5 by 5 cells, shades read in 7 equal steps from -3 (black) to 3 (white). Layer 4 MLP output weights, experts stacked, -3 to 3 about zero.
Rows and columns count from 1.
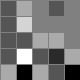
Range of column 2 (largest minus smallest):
6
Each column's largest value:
1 3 1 1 1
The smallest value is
-3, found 2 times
